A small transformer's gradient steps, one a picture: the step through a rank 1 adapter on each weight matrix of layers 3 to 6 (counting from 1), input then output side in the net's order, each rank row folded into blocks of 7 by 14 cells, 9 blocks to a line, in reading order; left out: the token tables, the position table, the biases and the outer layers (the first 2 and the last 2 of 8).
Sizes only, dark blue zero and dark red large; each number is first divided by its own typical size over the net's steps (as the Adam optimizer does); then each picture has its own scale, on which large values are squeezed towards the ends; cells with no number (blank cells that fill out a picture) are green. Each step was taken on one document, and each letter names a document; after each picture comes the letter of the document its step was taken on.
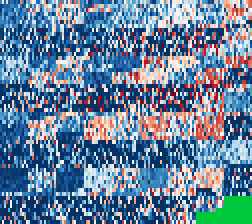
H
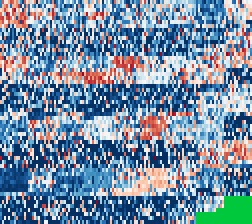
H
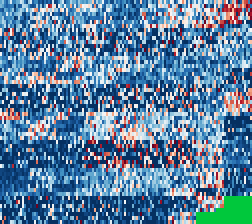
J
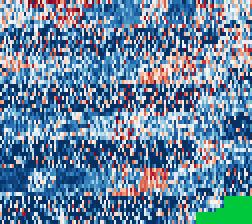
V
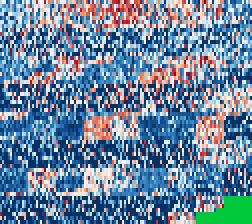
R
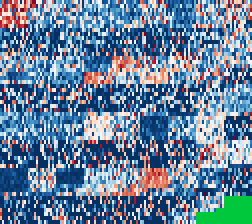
V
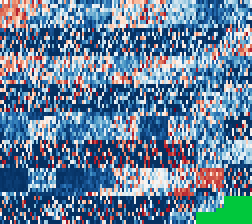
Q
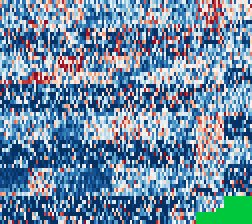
R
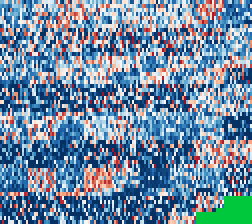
R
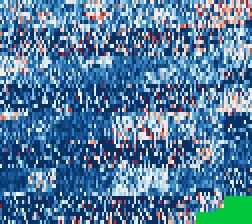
J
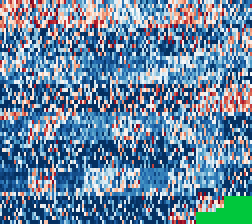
V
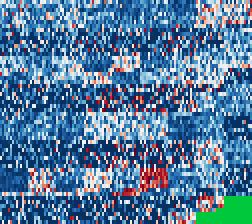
J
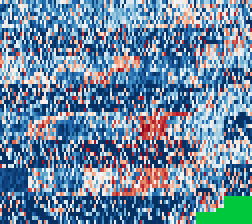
H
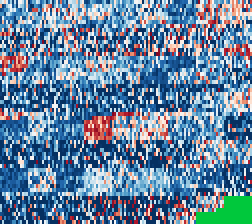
R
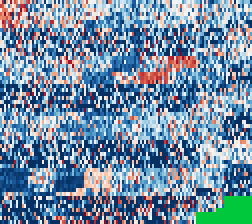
V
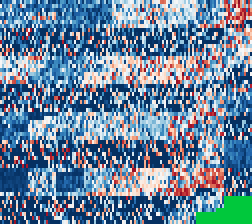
Q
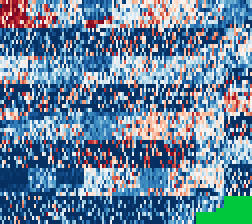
Q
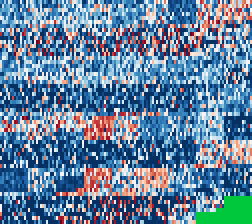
R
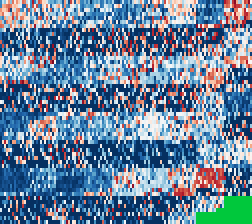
Q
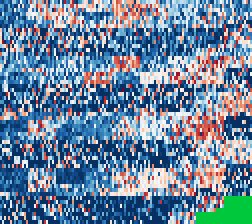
H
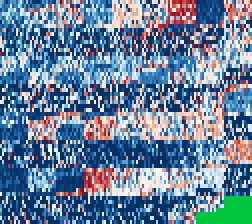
H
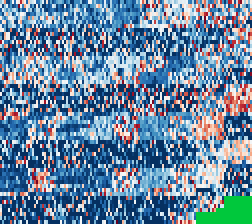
V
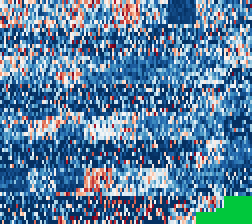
J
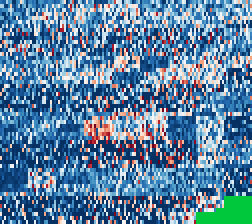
J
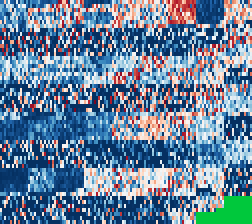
Q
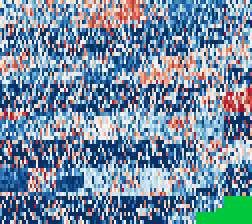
H
